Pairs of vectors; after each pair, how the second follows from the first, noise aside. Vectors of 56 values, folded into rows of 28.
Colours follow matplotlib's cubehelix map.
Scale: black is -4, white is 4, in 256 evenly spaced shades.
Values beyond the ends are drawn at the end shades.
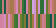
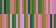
reversed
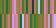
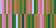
reversed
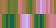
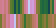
reversed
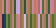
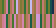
reversed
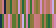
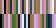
scaled up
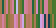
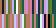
scaled up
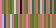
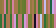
reversed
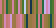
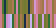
reversed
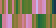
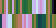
scaled up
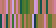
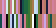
scaled up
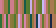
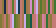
reversed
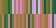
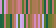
reversed
